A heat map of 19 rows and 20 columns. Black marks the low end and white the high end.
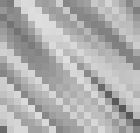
Odd rows or columns: none. Mirror symmetry: none. Grain: diagonal, down to the right. Roughest part: bottom right. Average level on the scale: 70%.
